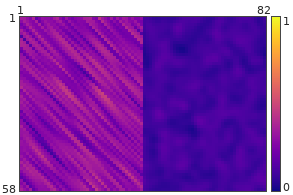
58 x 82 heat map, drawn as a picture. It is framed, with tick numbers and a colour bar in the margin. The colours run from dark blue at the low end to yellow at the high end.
It is made of 1 by 2 panels. Panel 1,1: low, slanting down to the right. Panel 1,2: very low, blotchy, faint in contrast.
